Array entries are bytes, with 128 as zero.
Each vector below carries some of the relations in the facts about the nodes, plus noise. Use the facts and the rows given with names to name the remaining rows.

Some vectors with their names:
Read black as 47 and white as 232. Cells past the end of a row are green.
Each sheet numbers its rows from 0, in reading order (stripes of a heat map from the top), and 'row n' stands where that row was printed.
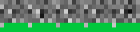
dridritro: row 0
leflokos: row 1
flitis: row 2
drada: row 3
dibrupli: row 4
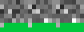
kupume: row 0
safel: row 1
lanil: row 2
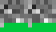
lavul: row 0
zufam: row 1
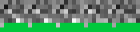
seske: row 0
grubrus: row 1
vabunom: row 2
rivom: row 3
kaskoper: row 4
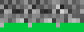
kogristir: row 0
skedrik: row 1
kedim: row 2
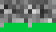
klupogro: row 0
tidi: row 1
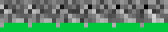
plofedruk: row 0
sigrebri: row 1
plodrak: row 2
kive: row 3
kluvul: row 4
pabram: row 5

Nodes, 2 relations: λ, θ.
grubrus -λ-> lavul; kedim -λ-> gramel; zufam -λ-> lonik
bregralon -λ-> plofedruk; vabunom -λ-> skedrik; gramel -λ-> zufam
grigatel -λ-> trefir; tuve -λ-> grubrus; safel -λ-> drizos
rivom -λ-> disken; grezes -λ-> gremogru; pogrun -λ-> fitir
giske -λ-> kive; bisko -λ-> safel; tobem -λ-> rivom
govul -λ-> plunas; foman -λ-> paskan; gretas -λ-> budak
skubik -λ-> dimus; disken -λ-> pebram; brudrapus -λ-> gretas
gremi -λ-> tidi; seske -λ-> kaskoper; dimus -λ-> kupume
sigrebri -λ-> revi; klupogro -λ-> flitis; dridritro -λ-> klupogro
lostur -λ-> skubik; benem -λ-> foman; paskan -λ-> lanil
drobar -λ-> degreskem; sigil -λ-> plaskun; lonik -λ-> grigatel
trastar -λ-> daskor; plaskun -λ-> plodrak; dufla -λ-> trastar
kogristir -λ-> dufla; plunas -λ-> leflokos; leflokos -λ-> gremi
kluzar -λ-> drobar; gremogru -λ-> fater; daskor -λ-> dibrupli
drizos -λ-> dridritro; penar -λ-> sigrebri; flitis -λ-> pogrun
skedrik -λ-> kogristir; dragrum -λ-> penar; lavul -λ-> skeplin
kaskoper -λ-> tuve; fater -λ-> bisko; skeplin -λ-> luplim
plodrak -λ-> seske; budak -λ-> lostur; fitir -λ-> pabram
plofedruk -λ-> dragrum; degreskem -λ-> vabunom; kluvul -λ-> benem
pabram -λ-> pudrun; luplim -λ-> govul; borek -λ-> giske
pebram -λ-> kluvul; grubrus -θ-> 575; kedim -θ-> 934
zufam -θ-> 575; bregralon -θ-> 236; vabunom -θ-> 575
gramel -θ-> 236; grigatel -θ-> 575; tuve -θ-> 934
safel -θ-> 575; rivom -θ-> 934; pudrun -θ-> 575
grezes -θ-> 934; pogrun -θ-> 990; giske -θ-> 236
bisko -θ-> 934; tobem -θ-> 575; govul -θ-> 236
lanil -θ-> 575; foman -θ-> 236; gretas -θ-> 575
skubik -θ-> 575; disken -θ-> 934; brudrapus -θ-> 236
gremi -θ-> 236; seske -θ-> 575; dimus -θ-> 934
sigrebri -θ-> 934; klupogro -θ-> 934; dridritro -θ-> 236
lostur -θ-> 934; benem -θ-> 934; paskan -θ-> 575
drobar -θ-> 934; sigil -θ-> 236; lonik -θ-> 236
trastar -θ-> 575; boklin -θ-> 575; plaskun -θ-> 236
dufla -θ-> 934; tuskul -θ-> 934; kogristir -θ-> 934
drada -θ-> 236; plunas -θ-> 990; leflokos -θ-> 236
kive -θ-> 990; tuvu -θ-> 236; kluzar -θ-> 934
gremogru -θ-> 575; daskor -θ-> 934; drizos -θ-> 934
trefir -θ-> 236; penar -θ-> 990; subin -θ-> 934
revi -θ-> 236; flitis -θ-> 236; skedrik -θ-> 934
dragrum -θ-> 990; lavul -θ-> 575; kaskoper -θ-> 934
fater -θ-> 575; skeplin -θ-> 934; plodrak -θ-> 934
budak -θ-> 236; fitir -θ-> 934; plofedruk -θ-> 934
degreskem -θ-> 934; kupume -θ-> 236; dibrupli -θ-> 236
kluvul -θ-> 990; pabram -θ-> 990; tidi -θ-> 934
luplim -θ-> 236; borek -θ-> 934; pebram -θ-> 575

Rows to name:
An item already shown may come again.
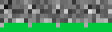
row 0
kluzar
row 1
benem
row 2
trefir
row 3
rivom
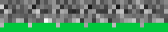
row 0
bisko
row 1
vabunom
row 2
kogristir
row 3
plodrak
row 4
plunas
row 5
sigrebri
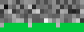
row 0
kive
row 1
safel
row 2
dufla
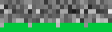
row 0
drizos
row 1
trefir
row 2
daskor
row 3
fitir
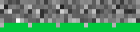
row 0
paskan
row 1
luplim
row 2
borek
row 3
brudrapus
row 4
skedrik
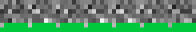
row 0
plaskun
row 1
safel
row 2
revi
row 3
grubrus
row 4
pebram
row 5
bregralon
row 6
tuve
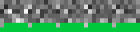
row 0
pudrun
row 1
foman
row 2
giske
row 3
grezes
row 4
skeplin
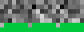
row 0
sigil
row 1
pabram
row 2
kluzar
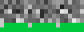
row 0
trastar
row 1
govul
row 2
tobem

